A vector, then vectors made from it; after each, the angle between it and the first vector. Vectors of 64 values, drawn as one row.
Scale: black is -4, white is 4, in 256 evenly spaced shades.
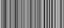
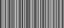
partly opposed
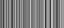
partly opposed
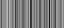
partly aligned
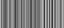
nearly parallel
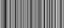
nearly parallel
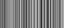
orthogonal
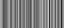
partly aligned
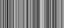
orthogonal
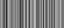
orthogonal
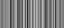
orthogonal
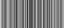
partly aligned
